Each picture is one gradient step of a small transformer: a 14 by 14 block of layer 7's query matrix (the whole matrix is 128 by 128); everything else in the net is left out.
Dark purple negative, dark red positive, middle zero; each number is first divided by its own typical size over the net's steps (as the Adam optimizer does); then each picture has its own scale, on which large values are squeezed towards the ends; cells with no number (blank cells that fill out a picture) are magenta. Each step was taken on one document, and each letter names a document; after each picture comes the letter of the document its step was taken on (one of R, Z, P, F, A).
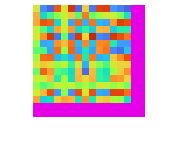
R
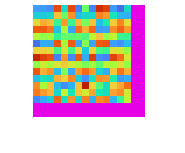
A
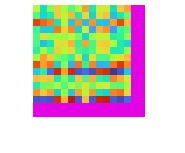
R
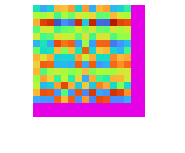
R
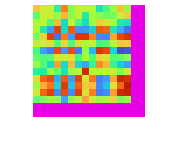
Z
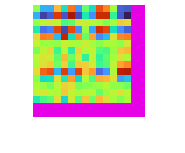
Z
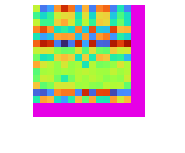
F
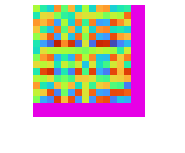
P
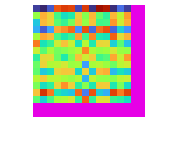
F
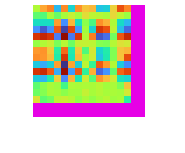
Z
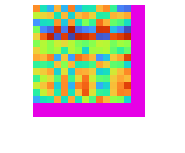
Z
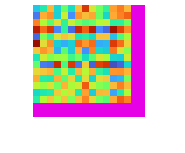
A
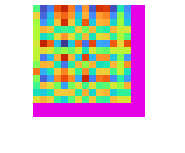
F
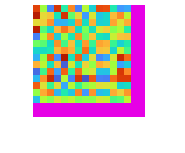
P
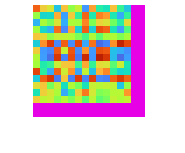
P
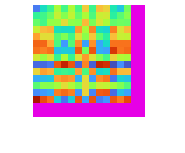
F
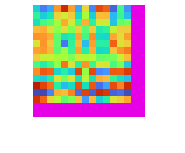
F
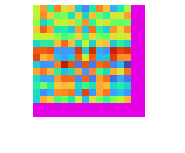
A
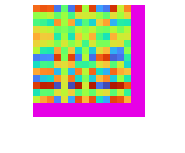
A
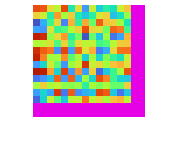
Z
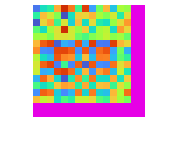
P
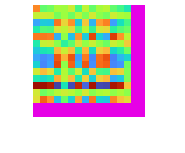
A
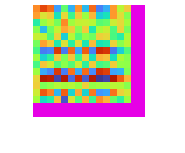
P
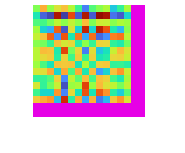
P
